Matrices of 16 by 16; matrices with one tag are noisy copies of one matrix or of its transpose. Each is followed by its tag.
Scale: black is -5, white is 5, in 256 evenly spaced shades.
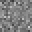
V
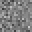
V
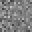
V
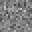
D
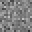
V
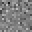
V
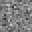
D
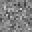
D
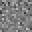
V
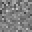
V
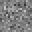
D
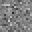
D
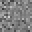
V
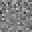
V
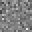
V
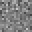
V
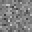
D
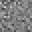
V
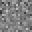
V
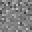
V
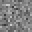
D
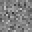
D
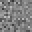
V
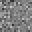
V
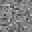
D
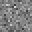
D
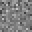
V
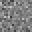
V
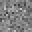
D
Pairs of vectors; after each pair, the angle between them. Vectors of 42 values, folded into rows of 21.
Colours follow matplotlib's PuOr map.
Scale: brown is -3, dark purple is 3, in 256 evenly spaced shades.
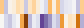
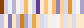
orthogonal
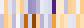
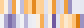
partly opposed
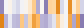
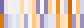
nearly parallel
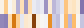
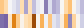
nearly parallel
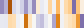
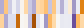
orthogonal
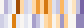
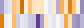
partly aligned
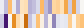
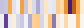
partly aligned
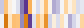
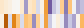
partly aligned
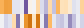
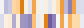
partly opposed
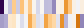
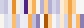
partly aligned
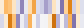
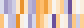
nearly opposite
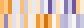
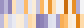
nearly opposite
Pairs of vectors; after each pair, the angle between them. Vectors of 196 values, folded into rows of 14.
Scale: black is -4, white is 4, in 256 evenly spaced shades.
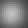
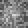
partly aligned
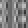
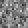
partly opposed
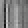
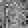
partly aligned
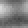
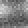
nearly parallel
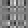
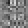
nearly parallel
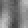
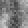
nearly parallel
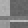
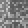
partly aligned
